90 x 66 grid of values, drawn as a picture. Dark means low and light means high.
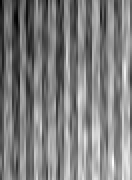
The field climbs toward the bottom right. Stripes running up and down repeat 9 times from left to right. Streaks run downward. The top left is the ninth with the lowest average. The bottom right is the ninth with the highest average.
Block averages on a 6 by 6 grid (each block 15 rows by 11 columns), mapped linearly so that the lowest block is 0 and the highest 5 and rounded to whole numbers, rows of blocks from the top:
0 1 1 2 2 3 | 0 1 1 2 2 3 | 1 2 1 3 2 3 | 1 2 2 3 3 3 | 2 3 3 4 4 4 | 2 3 3 4 4 5
